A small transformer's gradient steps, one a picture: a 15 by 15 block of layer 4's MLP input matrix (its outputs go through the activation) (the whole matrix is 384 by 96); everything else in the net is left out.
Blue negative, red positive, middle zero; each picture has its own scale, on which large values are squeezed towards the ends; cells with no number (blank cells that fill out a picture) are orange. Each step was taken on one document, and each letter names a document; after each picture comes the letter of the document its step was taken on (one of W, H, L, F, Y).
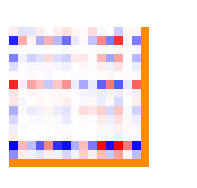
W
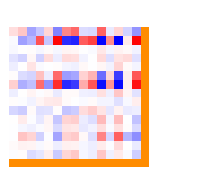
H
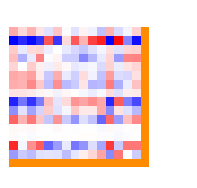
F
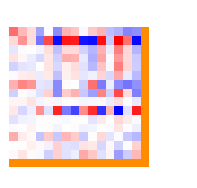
H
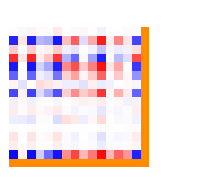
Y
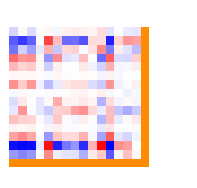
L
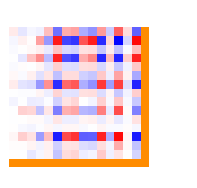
H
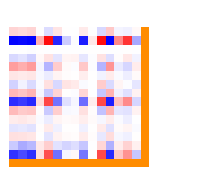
L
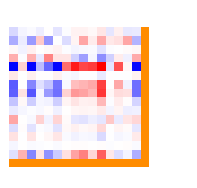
Y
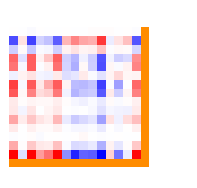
Y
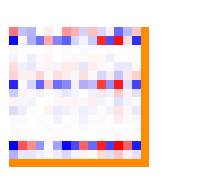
W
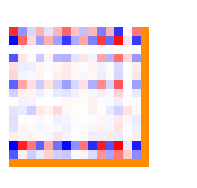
W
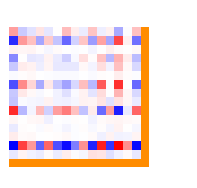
W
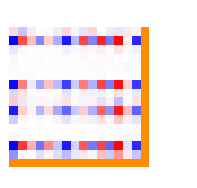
W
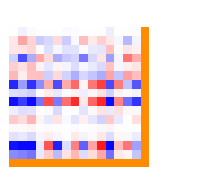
F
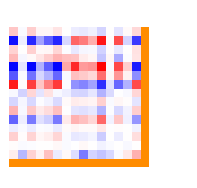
Y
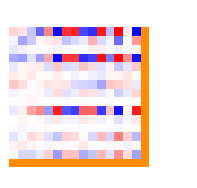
H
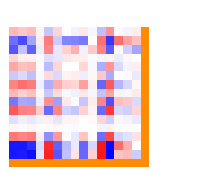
L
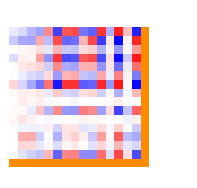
H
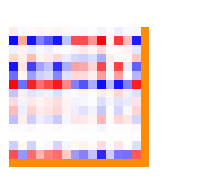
Y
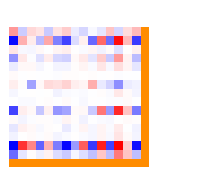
W
